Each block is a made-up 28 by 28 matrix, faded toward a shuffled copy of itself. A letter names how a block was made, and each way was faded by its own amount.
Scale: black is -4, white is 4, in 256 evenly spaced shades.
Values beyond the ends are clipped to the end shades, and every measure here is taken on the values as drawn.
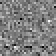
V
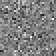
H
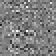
V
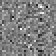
V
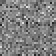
H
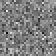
H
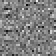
V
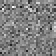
H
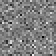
V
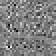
V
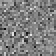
H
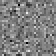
V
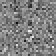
H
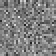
H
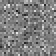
V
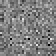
H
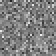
H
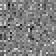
V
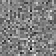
H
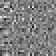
V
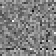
H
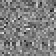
V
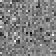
H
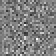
H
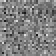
H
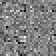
V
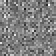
H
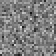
H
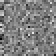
V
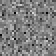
H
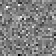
H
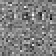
V
